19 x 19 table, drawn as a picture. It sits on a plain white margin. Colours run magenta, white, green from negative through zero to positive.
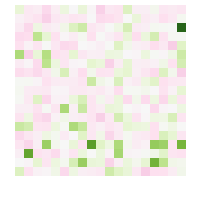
The values are skewed, with a long tail toward high values. The halves do not mirror each other. Overall the values sit about 50% of the way up the scale. No single row or column stands out from its neighbours. The texture is fine-grained noise.
